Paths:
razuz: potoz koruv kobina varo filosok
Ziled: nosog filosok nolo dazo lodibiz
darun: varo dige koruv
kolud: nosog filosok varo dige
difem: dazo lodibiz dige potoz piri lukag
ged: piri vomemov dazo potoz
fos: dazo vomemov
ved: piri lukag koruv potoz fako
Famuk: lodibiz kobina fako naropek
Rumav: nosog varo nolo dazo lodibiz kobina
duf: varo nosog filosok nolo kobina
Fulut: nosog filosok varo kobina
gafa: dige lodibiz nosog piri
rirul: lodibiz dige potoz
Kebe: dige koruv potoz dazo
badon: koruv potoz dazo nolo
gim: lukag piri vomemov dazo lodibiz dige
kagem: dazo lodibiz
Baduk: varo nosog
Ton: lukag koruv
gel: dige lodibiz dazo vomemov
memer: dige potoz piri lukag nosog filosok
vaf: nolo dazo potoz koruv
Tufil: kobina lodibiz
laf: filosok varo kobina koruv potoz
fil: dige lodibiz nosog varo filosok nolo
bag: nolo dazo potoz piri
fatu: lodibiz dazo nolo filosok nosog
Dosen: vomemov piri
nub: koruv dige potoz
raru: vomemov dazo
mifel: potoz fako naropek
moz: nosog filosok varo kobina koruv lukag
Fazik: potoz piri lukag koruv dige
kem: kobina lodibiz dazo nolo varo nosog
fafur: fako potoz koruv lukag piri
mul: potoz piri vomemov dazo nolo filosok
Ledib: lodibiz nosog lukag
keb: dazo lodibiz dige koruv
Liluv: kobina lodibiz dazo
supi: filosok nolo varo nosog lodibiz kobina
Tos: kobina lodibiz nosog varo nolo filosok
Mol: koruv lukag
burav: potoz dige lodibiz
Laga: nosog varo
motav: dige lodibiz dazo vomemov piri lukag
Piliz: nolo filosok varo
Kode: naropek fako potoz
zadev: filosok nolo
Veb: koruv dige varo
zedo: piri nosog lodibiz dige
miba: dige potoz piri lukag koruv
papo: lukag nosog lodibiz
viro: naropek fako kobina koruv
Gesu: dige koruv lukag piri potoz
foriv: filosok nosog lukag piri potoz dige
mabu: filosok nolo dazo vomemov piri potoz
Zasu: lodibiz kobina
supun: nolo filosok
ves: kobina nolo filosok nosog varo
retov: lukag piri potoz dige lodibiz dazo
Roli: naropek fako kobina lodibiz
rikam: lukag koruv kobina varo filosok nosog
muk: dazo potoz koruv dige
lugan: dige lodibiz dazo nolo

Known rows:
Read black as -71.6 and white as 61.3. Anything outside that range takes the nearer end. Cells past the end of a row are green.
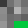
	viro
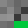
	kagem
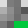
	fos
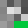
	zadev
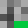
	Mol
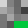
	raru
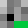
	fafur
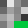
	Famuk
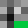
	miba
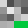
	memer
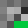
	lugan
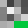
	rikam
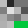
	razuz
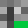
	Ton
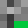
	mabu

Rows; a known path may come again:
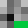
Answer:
difem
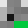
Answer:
Dosen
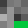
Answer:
Roli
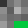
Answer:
viro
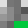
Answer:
fos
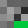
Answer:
Ziled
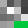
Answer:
fatu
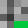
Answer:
moz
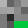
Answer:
bag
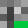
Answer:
Ton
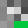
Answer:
zadev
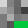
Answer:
raru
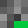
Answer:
burav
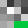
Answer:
Tos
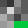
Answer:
supi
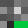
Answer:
vaf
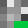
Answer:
mifel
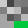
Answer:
Laga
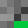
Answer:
kagem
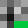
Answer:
miba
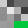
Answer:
mul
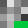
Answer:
Famuk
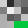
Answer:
ves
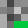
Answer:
Veb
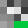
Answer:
fil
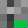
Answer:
mabu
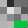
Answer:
razuz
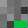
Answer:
retov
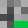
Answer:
Mol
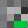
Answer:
lugan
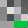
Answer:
Baduk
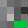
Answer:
Liluv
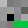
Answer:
gafa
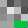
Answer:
supun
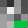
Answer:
duf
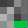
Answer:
Zasu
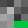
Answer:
Rumav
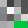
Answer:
rikam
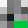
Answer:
motav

